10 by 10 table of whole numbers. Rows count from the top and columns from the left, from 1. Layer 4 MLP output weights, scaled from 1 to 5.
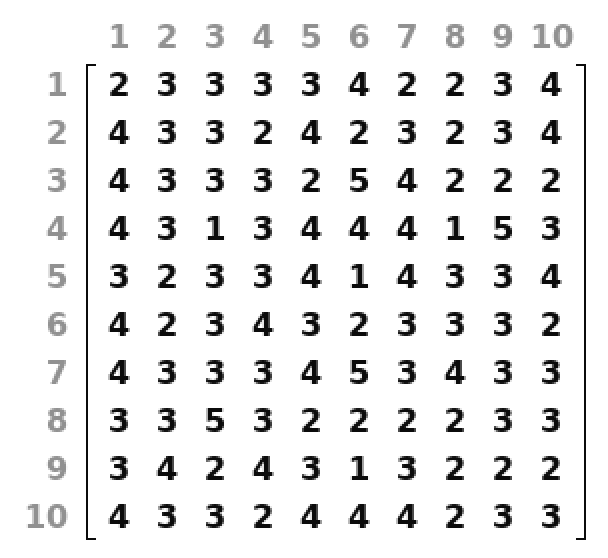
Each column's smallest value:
2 2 1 2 2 1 2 1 2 2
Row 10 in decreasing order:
4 4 4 4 3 3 3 3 2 2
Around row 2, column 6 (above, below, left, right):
4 5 4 3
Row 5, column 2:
2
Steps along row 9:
up down up down down up down same same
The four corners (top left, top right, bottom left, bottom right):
2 4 4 3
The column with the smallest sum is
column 8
